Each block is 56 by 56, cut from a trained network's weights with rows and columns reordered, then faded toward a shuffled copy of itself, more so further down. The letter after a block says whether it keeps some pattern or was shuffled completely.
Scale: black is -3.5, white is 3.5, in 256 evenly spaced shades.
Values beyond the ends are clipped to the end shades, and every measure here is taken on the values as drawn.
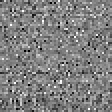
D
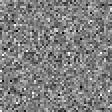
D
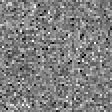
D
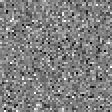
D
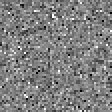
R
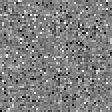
D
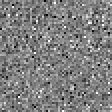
D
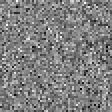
D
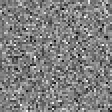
D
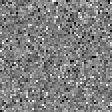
R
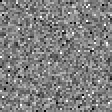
R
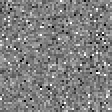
R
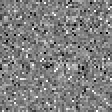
D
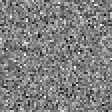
R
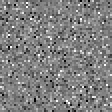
D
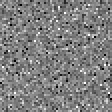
R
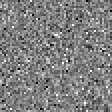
D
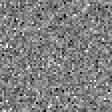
R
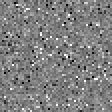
R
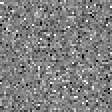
D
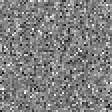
R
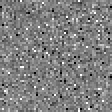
R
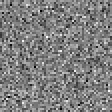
D
